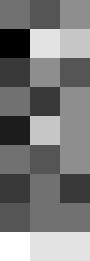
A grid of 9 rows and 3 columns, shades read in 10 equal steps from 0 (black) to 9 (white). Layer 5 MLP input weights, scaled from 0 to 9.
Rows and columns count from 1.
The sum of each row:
12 15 10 11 13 12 8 11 25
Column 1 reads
4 0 2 4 1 4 2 3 9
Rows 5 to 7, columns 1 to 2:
1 7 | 4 3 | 2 4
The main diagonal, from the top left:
4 8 3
